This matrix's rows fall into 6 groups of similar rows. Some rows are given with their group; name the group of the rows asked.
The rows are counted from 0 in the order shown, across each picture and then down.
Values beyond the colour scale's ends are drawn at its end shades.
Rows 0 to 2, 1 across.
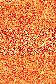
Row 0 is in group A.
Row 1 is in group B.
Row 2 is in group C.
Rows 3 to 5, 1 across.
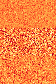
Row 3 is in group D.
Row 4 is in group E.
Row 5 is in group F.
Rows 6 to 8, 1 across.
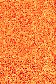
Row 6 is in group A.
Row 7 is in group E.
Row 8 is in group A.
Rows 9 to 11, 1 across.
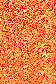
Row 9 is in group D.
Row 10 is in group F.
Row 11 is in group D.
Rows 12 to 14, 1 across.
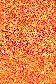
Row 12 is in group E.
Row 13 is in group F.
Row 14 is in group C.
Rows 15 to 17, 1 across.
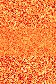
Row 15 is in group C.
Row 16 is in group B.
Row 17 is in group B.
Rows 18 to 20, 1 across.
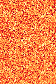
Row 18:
C
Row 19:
B
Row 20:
C
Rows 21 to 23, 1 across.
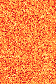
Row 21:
C
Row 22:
F
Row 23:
A
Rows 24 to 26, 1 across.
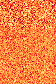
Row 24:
B
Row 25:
D
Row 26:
C
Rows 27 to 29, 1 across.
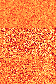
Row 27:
E
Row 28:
E
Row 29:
A
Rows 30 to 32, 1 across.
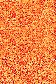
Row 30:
A
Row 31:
A
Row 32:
F
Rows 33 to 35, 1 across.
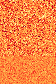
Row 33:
B
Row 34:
F
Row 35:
E
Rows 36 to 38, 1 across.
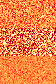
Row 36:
C
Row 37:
E
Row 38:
F
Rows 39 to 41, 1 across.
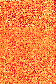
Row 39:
A
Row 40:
A
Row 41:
E
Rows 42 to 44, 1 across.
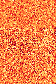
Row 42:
E
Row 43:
A
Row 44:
E
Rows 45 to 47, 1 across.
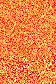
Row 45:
C
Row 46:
E
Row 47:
C
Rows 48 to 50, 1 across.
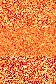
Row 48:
F
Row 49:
C
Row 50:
D
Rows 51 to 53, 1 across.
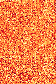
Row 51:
A
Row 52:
B
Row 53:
A
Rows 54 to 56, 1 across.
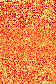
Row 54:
A
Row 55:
B
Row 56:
F
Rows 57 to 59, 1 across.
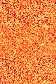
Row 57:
F
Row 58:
C
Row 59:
F
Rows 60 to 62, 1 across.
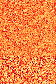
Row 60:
D
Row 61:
F
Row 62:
F
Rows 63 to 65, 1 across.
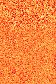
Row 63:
C
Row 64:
D
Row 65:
A
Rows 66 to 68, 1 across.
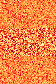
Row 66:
F
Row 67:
C
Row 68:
F
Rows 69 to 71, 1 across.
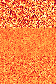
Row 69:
E
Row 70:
B
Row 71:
E
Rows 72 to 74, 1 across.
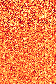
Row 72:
B
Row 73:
D
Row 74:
E
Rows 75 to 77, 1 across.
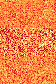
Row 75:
A
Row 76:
B
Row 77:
F
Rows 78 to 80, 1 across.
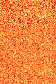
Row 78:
B
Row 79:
C
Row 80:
B
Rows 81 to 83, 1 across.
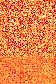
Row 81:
B
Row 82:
F
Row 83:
A
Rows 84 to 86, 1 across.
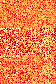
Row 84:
F
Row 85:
A
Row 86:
A
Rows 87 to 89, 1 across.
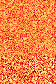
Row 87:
E
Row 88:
D
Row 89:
E
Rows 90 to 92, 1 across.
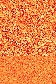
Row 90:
C
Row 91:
F
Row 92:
E
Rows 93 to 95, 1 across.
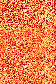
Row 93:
D
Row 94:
A
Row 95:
D
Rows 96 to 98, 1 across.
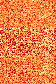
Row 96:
B
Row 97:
A
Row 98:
A
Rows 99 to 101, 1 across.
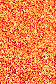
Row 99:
C
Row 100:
F
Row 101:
A
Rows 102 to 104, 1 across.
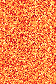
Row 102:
E
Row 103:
E
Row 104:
D
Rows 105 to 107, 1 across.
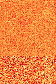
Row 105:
A
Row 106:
E
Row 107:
D
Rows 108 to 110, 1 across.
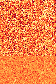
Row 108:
A
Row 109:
D
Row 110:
C
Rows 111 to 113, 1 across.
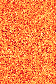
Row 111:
D
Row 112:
F
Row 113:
A
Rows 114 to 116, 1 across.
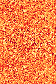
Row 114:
D
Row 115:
E
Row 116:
D
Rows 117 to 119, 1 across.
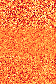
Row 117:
E
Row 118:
D
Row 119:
A
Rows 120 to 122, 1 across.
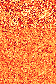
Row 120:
B
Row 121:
F
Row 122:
B
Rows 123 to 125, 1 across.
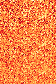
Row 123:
B
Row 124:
B
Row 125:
B
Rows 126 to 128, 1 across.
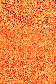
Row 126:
F
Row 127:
B
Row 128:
D
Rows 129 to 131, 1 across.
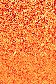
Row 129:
D
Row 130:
C
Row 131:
F
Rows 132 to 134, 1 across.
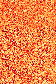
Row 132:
D
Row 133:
F
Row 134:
F
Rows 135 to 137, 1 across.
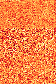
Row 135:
A
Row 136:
D
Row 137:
B
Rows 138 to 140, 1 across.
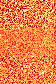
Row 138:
D
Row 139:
A
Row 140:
B
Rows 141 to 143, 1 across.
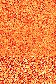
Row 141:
F
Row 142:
A
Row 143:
B
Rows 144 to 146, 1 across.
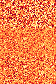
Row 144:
E
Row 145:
D
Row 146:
D
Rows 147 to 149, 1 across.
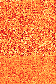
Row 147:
A
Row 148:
B
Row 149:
A
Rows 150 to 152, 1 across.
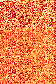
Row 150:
A
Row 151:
A
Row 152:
A
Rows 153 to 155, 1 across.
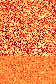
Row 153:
B
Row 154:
F
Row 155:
C
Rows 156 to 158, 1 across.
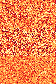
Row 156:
F
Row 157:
F
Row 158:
E
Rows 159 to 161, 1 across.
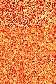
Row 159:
D
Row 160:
C
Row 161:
E
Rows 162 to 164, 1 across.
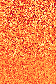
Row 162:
E
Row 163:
C
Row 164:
D
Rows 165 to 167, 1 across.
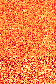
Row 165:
D
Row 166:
A
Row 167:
B
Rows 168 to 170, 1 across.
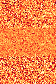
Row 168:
F
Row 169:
C
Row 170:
C
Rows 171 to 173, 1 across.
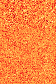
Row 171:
D
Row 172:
F
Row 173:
A
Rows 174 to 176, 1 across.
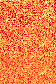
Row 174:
A
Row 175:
B
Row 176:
B
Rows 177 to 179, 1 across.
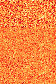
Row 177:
B
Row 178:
C
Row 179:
B
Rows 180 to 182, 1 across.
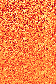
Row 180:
D
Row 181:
D
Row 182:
D
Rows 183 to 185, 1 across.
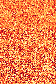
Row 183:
C
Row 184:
B
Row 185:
A
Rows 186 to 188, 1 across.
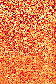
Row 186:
C
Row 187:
D
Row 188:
A
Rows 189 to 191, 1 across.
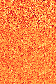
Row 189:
E
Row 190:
B
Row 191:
B
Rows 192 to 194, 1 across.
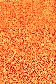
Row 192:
A
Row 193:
C
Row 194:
E
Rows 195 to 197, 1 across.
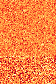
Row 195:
D
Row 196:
C
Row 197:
A
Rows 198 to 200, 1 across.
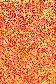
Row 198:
A
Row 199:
E
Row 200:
F
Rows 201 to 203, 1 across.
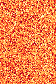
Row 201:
C
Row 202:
E
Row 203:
A
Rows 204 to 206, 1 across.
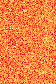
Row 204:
D
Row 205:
A
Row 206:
B
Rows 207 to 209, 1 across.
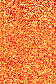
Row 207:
E
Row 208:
E
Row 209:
B
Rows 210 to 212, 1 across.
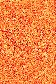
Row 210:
A
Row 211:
F
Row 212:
D
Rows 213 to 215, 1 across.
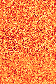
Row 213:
E
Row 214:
D
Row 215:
F
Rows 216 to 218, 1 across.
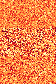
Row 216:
E
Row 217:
F
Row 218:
E
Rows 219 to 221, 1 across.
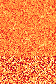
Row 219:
C
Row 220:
B
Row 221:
E
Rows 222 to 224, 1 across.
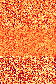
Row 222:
F
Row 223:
D
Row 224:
A
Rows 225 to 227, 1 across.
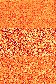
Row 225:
A
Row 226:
F
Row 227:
B
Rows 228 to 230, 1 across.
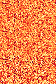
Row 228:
F
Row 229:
F
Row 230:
F
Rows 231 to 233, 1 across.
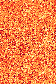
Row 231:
B
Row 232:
A
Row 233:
B
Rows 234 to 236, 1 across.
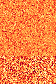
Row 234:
C
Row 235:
F
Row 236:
E
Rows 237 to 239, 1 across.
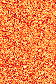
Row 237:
F
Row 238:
F
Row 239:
D
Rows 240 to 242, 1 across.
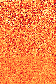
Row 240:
A
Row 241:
E
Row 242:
A
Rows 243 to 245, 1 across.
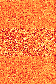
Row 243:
A
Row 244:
D
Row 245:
A
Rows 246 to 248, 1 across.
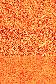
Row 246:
F
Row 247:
B
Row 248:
A
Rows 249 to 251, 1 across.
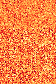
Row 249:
F
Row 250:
B
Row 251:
A
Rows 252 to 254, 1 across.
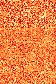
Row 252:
B
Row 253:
A
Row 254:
C
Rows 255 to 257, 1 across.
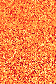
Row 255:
E
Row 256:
C
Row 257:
E
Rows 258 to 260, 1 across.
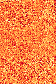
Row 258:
A
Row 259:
A
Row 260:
E
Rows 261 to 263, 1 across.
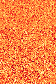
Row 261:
E
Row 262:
B
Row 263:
C
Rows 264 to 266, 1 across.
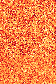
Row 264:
E
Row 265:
A
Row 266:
B
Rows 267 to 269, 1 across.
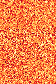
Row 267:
E
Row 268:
C
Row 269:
D
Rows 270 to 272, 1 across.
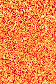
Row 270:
C
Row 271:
D
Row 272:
F
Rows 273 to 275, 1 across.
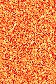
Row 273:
C
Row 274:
E
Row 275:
F
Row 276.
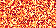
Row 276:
E
